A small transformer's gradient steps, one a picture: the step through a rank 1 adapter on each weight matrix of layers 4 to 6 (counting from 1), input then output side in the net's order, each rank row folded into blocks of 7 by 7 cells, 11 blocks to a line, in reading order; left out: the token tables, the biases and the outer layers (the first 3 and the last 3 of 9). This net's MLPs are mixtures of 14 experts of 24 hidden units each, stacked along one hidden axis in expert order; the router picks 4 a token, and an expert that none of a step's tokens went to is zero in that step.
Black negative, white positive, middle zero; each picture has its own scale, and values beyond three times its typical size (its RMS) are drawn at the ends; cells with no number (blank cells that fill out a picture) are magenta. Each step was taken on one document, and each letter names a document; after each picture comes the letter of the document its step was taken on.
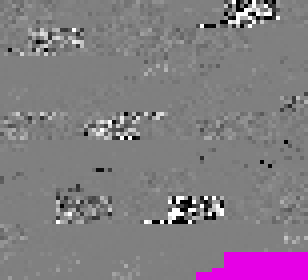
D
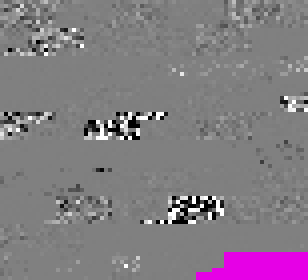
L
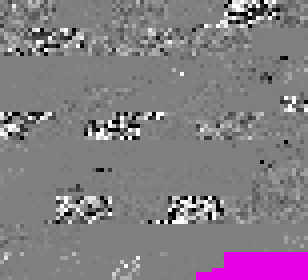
L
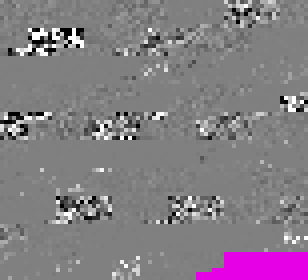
D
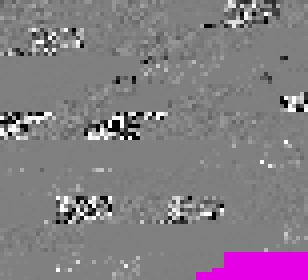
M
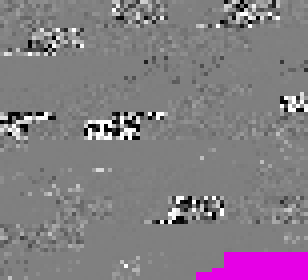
D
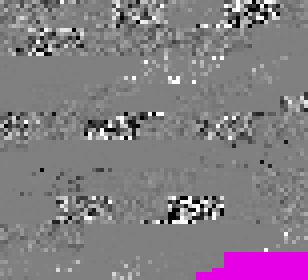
M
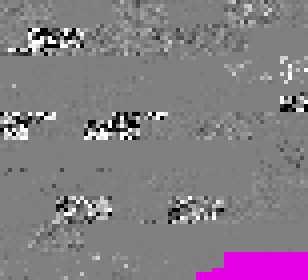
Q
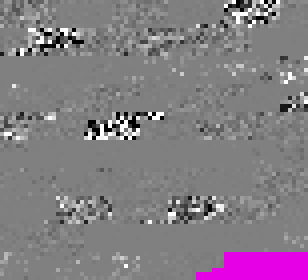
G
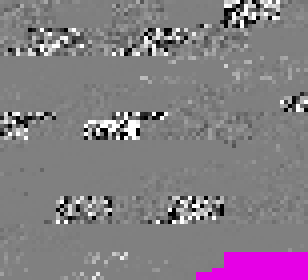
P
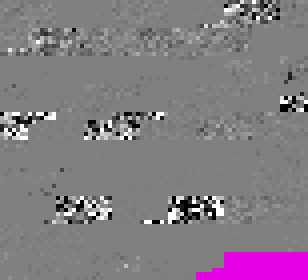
Q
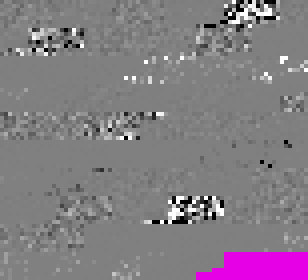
D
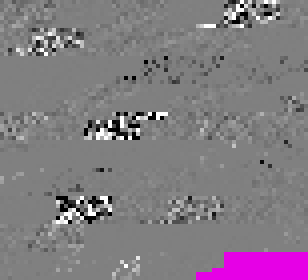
M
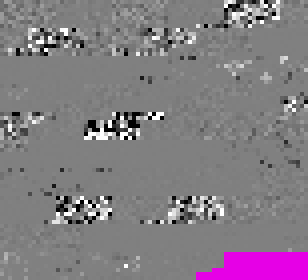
Q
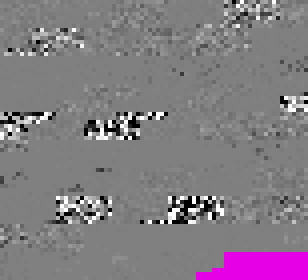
L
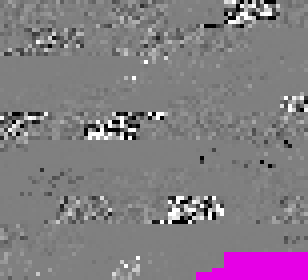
M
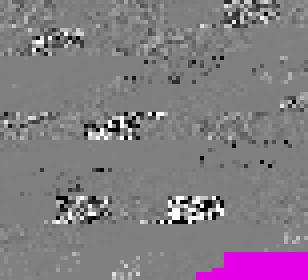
M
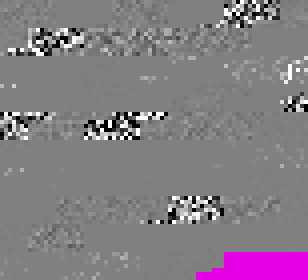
P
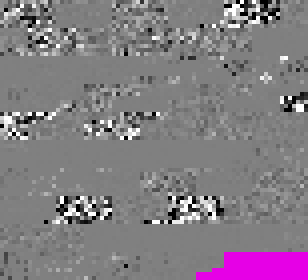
Q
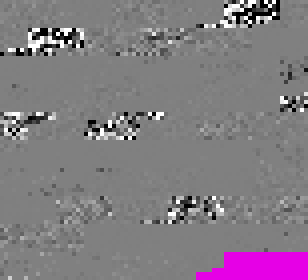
G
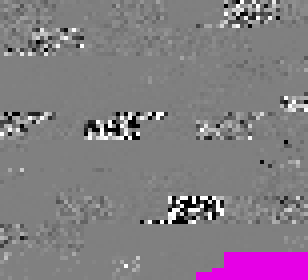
L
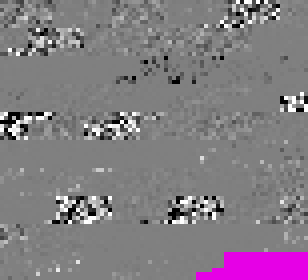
D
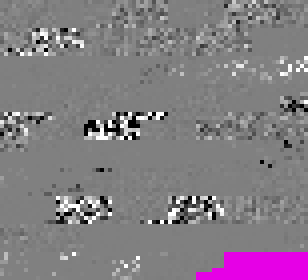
L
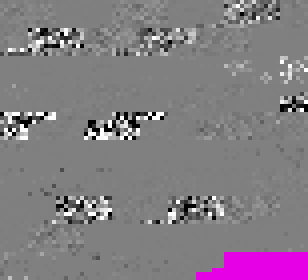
Q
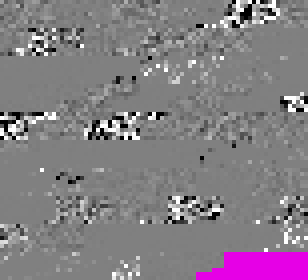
M
